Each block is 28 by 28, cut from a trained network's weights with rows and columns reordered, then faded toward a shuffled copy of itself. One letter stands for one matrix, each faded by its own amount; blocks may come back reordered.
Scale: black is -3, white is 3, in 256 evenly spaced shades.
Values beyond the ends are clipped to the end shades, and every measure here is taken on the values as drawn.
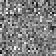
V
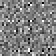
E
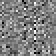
E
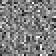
V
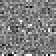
E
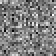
V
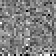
E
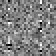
E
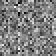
V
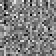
V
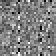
E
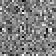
V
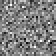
V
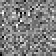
E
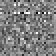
E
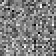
E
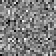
V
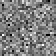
V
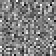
V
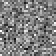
V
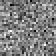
E
